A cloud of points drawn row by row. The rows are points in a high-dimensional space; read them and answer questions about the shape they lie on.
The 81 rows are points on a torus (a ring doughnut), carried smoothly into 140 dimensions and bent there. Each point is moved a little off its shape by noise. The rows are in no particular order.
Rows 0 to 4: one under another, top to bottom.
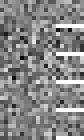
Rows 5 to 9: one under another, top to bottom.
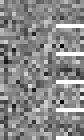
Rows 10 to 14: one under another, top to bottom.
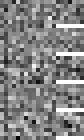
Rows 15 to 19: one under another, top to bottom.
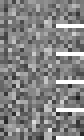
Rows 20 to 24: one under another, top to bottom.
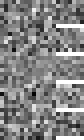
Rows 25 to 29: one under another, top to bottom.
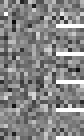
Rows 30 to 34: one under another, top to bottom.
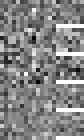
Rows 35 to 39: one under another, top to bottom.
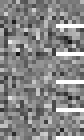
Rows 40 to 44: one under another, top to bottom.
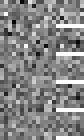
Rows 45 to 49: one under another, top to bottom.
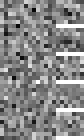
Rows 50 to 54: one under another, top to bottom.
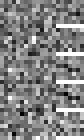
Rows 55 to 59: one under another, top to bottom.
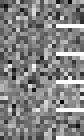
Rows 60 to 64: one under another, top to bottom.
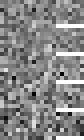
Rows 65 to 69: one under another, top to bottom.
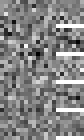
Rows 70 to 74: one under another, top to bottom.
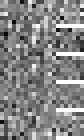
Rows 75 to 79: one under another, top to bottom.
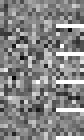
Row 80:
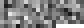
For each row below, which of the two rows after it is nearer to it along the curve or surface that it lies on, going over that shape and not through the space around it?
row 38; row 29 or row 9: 9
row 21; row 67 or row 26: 67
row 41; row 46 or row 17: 46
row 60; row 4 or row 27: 4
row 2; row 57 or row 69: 57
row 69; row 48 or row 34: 48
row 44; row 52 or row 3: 52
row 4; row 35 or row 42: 42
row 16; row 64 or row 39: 39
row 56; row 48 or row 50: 48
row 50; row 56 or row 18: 18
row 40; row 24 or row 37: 37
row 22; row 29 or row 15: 29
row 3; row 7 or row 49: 49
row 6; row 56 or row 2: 56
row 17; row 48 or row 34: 48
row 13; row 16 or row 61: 16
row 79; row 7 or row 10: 10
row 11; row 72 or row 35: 35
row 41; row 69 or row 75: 75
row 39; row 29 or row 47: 47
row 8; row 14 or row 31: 31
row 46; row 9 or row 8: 9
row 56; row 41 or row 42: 41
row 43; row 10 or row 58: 10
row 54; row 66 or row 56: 56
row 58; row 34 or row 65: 65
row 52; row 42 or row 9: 9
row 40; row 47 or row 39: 47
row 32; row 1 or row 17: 1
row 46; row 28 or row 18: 18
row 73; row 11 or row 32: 11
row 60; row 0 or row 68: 0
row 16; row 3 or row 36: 3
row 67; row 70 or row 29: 70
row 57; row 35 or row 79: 79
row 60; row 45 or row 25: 45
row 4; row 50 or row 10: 50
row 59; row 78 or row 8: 78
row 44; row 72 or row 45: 45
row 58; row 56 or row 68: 56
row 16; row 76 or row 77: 76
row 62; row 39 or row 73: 73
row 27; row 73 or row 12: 12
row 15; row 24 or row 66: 24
